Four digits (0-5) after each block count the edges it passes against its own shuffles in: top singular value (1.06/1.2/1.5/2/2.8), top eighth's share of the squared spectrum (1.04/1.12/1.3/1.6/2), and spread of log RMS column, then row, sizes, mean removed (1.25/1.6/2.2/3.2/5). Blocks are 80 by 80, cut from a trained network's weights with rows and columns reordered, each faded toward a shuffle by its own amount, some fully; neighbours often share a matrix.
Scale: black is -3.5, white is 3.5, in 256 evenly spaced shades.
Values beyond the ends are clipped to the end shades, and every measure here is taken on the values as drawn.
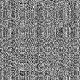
4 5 2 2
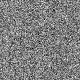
1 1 0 0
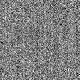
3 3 0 1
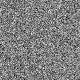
1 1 0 0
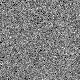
0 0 0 0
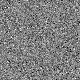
0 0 0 0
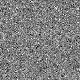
2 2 0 0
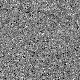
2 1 0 0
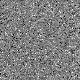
2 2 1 0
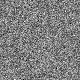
0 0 0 0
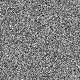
0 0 0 0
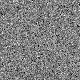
0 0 0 0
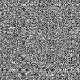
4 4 1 2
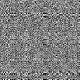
4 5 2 3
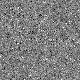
1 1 0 0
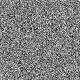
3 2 0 1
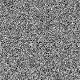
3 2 0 1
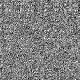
3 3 0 1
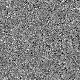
2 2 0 0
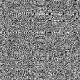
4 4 0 2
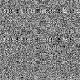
4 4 1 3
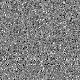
3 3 1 1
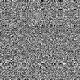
4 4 1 2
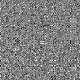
4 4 2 2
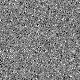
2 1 0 1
